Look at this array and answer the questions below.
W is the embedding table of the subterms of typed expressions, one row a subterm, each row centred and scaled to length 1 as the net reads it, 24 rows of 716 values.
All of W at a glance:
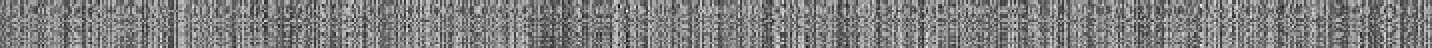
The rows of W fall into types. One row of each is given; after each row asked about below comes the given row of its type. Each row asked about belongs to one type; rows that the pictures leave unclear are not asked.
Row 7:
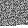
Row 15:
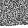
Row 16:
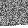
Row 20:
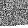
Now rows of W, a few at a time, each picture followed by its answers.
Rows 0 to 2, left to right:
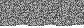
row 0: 7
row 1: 7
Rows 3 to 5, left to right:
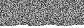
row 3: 15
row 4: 15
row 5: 15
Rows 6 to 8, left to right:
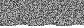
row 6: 15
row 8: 16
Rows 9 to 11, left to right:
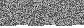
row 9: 20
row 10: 20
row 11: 7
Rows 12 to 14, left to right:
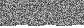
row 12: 20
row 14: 7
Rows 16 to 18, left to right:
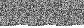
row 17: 16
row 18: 20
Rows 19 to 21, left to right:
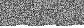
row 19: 7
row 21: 15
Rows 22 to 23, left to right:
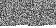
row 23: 20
